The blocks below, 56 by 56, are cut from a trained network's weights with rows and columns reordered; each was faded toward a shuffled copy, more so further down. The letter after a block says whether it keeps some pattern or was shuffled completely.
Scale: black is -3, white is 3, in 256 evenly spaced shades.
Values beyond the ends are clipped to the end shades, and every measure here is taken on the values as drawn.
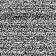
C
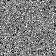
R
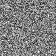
R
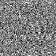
C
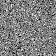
R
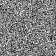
R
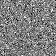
R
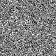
R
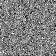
R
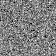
R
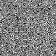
C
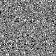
C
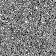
R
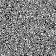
R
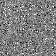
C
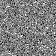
R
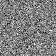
R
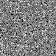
C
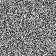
R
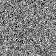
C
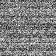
C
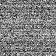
C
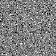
C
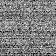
C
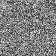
R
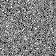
R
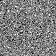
R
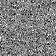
C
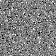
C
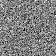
R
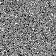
R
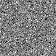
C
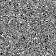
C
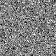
C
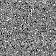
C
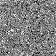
C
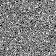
R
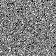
R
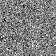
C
